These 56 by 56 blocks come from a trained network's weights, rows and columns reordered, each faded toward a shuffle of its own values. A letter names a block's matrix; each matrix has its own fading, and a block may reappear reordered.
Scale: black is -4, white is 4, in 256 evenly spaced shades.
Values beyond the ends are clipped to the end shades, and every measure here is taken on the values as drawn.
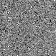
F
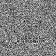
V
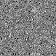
F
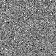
F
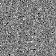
F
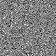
F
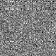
V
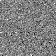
F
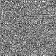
V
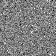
F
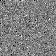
F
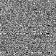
V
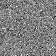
F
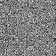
F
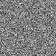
V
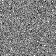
F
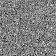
F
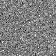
F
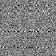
V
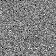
F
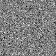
F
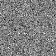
F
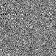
V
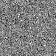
F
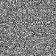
V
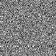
V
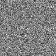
V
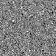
F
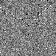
F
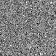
F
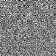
V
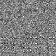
V
